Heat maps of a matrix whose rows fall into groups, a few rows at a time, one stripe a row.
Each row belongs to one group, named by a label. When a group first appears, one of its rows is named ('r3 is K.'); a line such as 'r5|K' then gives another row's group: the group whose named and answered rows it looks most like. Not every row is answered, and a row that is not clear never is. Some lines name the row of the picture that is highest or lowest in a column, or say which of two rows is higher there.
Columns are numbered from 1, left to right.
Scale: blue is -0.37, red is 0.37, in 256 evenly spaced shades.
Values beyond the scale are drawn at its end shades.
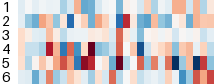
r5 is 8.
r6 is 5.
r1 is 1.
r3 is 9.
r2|5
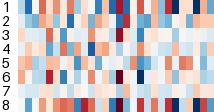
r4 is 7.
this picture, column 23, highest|4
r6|9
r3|9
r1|8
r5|9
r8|8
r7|5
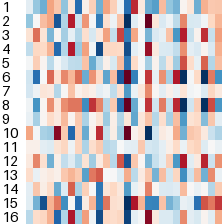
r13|8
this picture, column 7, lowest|10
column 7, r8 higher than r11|Yes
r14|7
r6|8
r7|7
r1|5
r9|8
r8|8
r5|1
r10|9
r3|1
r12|1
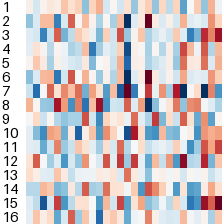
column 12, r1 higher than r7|Yes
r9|1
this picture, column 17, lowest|14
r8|9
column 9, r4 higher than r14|No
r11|5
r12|1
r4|1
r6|7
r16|7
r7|8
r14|7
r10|5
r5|1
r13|9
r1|8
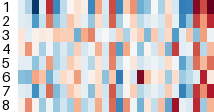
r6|7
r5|5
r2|5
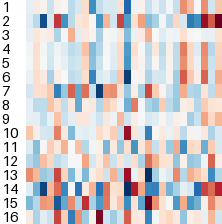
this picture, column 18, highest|15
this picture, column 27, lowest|13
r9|5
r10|9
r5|1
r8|5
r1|1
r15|7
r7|7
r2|5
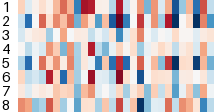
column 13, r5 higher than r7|Yes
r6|9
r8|9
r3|7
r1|8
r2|8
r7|8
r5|8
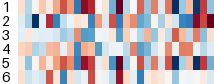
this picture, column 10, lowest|3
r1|8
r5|8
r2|5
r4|9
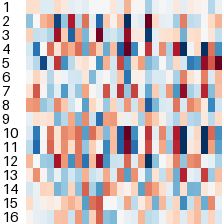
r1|9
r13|1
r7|1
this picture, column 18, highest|2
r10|8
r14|7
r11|8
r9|7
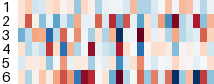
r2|1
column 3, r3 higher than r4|Yes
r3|7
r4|9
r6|8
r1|9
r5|7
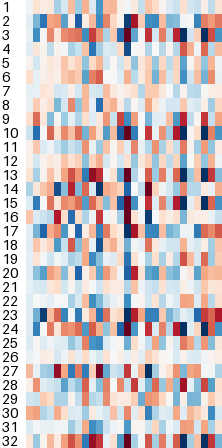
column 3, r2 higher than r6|No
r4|1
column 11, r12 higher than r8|Yes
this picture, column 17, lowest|29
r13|8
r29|7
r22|1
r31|1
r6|8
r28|1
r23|5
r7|7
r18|7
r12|8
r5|8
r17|5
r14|7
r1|7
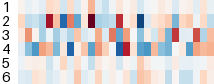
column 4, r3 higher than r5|No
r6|7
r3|1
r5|7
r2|9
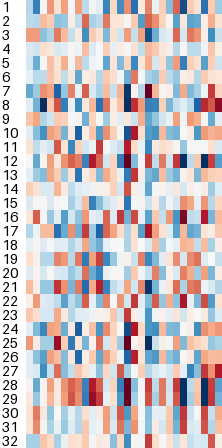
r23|9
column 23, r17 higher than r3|Yes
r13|5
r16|1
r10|5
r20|1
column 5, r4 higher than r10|No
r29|8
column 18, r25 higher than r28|No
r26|5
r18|1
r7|7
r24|5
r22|1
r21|9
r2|7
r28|8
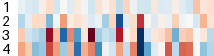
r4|9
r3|9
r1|5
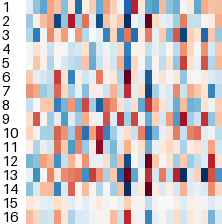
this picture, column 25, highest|10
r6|9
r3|8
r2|7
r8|7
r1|5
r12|7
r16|9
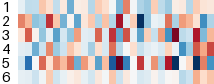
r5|8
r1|5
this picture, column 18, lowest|2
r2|9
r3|1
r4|5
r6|5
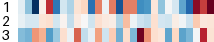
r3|7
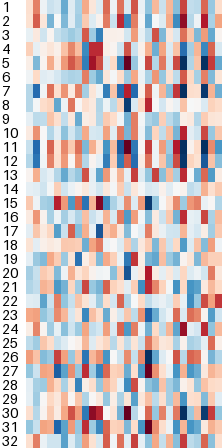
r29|8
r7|8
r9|5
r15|9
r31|7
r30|8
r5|8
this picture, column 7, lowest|15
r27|7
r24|1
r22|5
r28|5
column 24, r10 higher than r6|No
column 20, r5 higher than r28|Yes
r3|1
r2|1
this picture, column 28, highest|22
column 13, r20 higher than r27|No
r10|1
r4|8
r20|7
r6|1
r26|9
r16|1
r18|8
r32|1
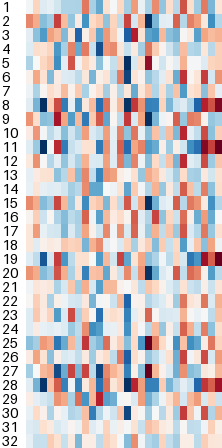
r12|1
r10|1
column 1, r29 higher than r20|No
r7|8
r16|1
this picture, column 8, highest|29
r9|9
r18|8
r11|5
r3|5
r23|7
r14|1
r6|1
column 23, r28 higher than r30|No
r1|1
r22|1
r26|1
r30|1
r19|5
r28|5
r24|1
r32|5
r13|7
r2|9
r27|7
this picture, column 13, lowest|29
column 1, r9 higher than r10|Yes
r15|9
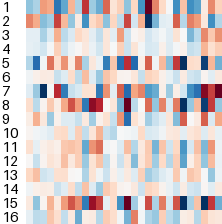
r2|9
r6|7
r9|1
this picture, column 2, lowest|5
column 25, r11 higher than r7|Yes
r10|9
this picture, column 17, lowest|1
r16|5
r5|8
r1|7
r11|8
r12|8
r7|5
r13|9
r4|5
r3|5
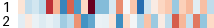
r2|1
